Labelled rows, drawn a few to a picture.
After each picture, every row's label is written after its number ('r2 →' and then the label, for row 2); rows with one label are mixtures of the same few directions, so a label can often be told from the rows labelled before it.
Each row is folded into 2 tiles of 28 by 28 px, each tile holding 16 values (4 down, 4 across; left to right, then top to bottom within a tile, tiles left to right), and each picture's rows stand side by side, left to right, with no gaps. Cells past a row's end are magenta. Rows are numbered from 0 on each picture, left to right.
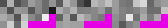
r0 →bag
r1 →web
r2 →web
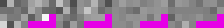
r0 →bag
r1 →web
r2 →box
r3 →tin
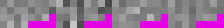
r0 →bag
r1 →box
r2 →box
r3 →box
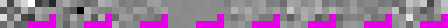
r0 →web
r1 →box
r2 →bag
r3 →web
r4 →box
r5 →box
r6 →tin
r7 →web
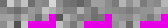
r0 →box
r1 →bag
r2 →box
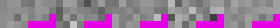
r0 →web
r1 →tin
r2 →bag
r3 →bag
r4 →box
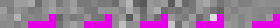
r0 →web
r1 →tin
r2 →web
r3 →bag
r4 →bag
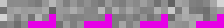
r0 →tin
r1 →tin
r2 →tin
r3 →web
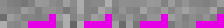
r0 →bag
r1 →box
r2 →bag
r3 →tin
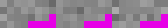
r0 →web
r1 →box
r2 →tin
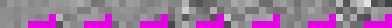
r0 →box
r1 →bag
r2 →bag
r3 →tin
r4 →bag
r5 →web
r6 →web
